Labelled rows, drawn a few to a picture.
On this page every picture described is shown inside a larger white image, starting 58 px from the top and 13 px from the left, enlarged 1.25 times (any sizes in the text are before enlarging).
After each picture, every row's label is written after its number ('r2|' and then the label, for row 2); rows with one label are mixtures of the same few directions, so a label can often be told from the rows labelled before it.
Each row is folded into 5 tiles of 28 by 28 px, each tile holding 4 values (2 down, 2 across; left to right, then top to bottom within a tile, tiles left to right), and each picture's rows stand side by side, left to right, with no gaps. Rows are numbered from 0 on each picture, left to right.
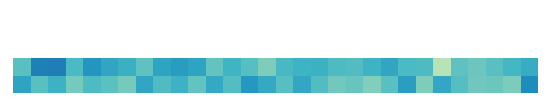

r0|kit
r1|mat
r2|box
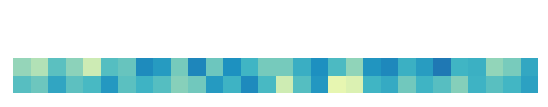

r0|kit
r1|mat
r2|kit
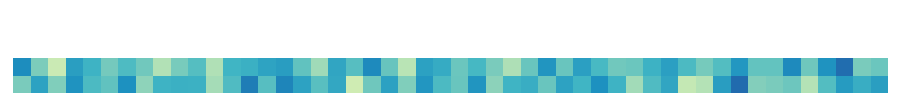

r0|kit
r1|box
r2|kit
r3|mat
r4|box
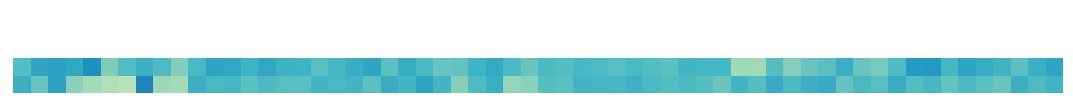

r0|mat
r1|kit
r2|mat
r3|box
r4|kit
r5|kit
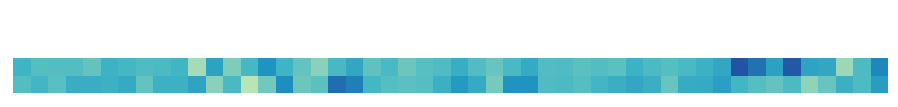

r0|mat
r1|mat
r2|mat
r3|mat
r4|kit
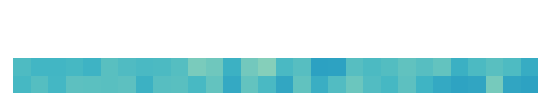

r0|mat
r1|kit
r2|mat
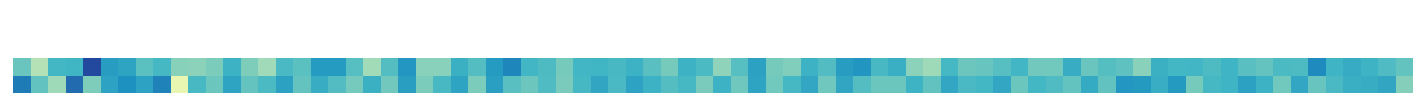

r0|box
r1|kit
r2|kit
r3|box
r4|kit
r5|kit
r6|mat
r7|box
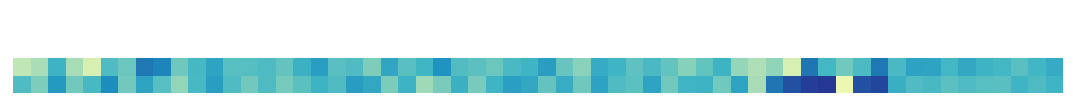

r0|kit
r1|box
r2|mat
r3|kit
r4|mat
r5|kit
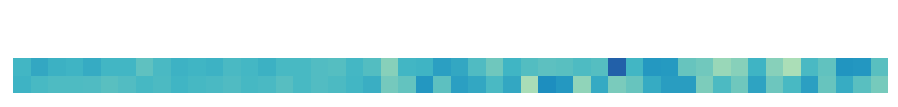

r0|kit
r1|kit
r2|box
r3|box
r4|kit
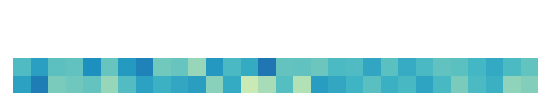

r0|box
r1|mat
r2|mat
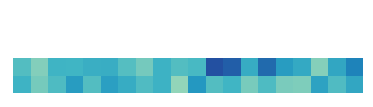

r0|box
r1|kit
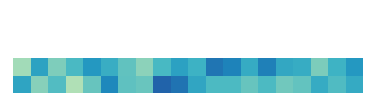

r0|mat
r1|kit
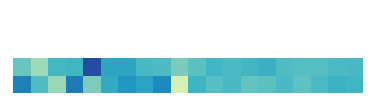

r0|box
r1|mat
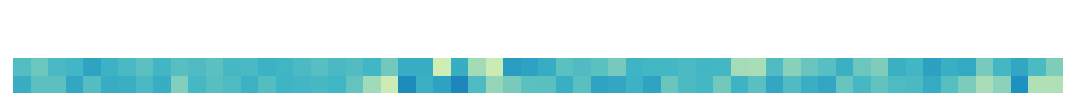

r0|box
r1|box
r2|box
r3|mat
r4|kit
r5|mat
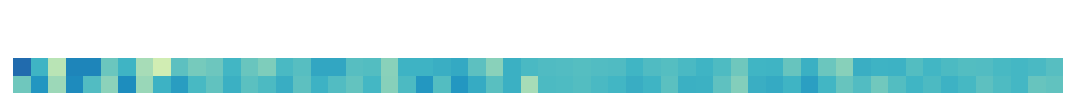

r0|kit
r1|kit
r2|box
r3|mat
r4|box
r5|mat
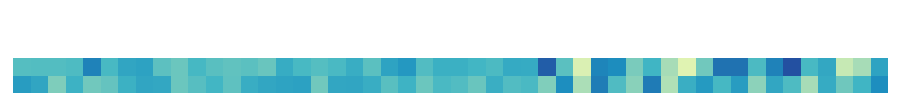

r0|box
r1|mat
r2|kit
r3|kit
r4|kit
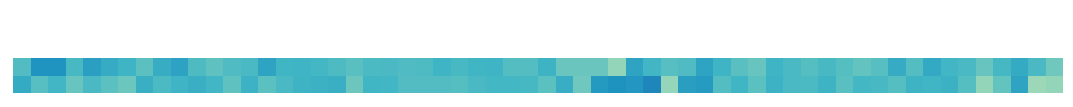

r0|kit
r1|box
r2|box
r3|mat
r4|kit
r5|mat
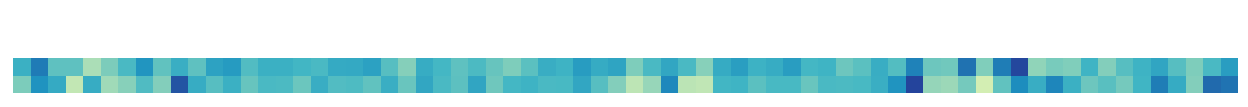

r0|box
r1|kit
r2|kit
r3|mat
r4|kit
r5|box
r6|mat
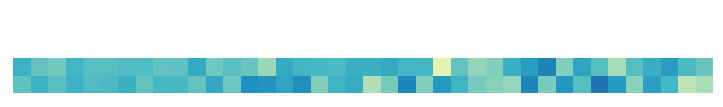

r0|kit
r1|mat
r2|box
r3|mat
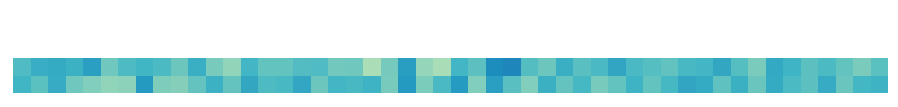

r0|mat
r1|kit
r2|kit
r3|mat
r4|kit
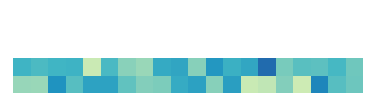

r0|box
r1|mat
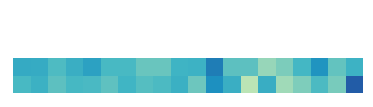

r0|kit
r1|box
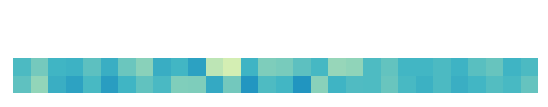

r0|box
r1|kit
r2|box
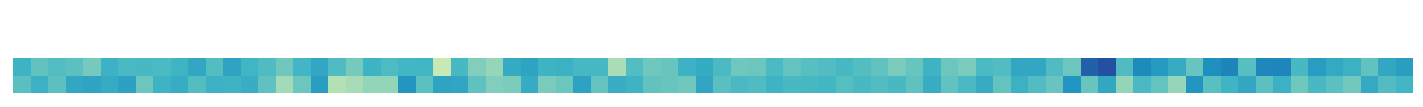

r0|mat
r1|mat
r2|box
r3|box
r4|kit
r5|kit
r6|kit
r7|kit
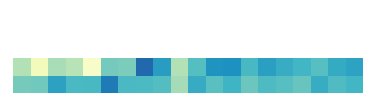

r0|kit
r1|kit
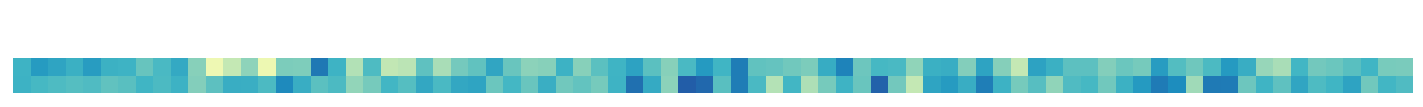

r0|kit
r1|kit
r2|kit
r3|mat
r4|box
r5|box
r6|mat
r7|kit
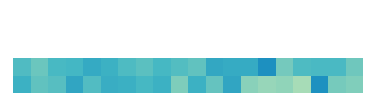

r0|box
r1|mat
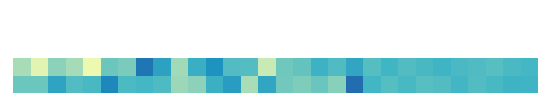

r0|kit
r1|box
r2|mat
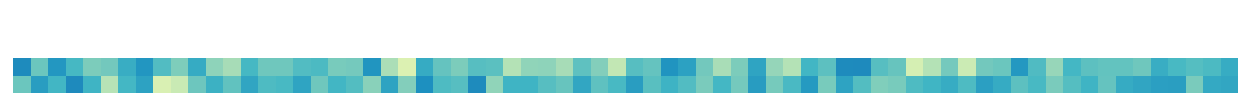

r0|mat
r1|kit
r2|kit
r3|kit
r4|kit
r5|kit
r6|mat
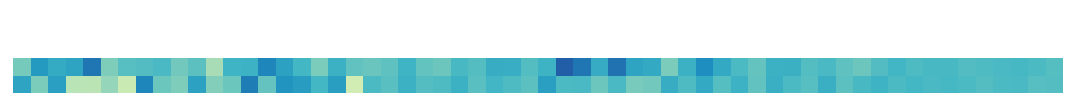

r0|mat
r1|box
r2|kit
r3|kit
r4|kit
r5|mat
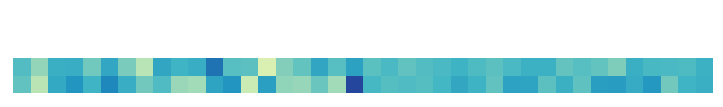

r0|box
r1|box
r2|mat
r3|mat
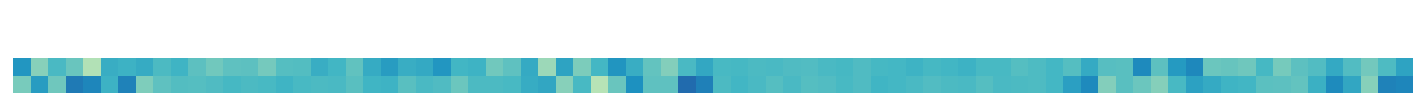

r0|mat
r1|kit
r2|kit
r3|mat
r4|box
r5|kit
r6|box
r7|mat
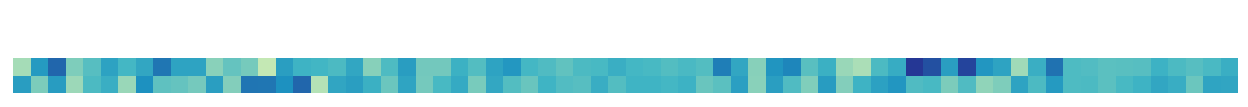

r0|kit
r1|mat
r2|kit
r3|box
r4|kit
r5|kit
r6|mat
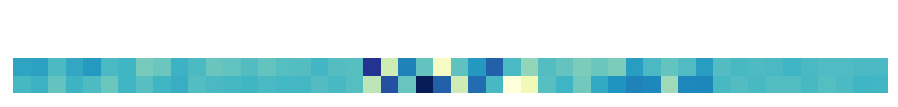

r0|kit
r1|kit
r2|mat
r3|mat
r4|mat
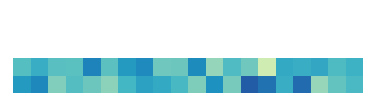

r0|box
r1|mat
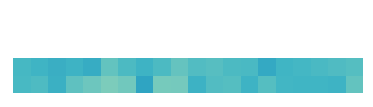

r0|mat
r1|box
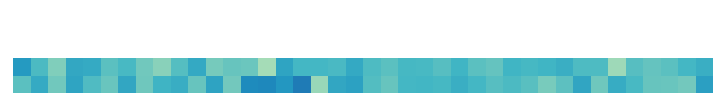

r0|kit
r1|mat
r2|box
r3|box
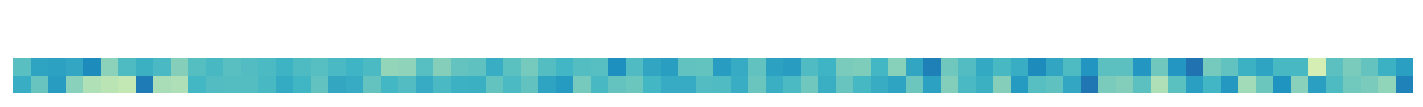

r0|mat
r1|mat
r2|kit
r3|box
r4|kit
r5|kit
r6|box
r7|box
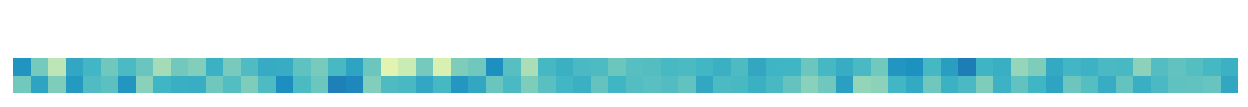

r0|kit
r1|mat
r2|kit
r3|box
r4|mat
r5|kit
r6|box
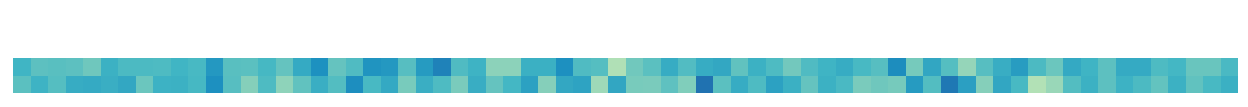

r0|mat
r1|box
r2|kit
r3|box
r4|mat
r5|mat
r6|kit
